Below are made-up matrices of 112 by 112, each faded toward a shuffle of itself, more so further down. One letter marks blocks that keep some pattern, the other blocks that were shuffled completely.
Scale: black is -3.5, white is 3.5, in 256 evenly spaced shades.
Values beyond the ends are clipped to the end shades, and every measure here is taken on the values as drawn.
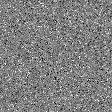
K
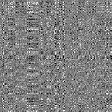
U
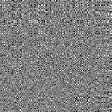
U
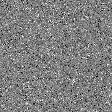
K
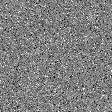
K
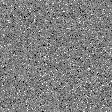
K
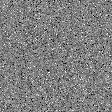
K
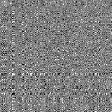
U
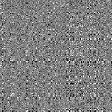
U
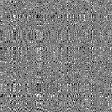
U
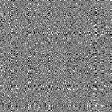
U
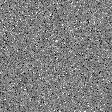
K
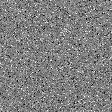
K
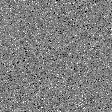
K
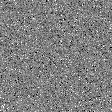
K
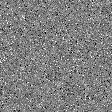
K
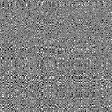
U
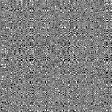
U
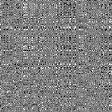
U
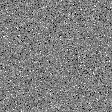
K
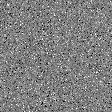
K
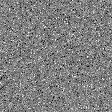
K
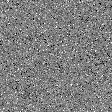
K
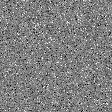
K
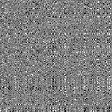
U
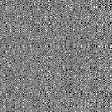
U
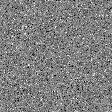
K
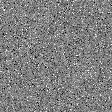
K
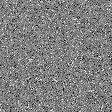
K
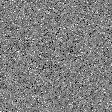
K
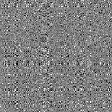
U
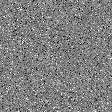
K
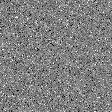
K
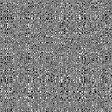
U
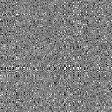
U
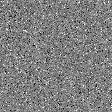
K
